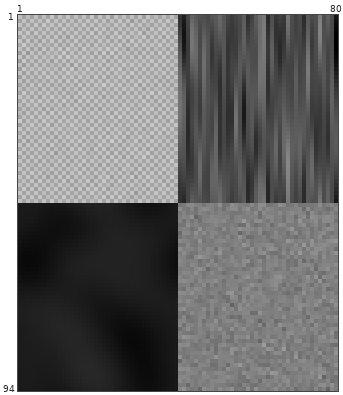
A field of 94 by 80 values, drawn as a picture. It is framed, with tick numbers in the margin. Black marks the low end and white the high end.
The table splits into 2 rows of 2 panels. Panel 1,1: high, checkered. Panel 1,2: low, streaked downward. Panel 2,1: very low, smooth, faint in contrast. Panel 2,2: middling, fine-grained, faint in contrast.
